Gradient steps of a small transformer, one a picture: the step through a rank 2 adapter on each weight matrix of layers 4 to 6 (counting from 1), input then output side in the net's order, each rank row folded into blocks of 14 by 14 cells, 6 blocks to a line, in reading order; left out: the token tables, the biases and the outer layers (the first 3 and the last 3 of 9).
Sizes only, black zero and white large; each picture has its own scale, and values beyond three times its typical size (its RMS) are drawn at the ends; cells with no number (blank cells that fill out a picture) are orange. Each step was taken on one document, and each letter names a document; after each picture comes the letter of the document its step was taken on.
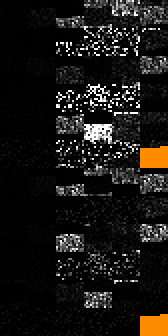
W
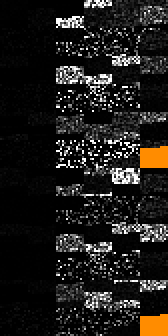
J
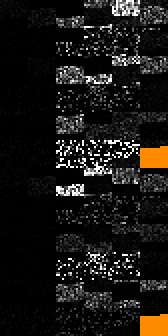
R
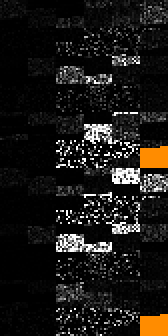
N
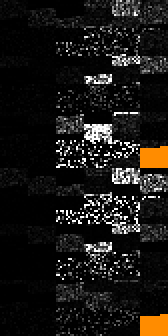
R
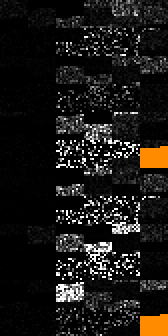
R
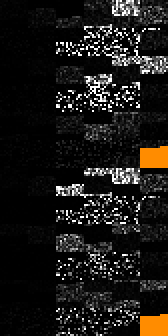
J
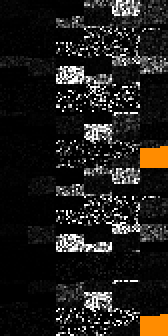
N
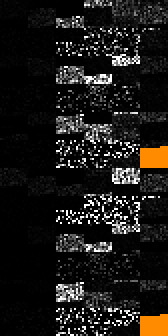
N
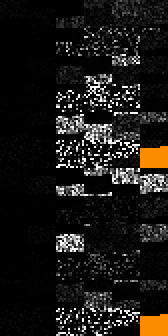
W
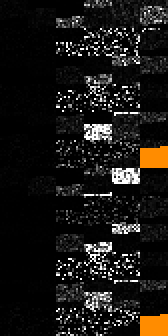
J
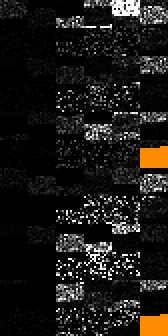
R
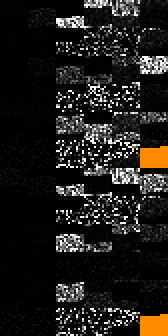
W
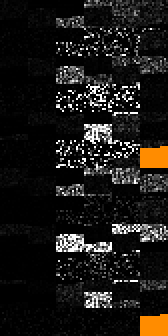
N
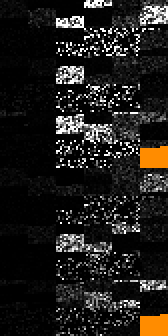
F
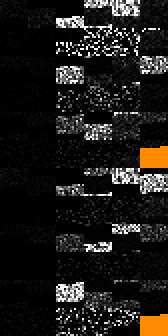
W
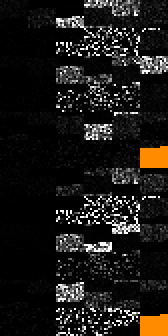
W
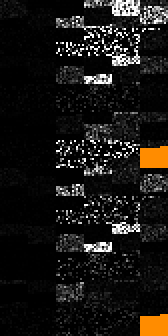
N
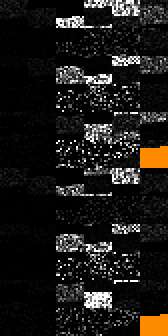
R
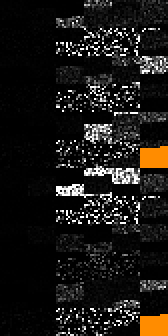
J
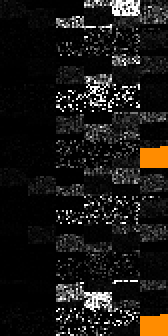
N
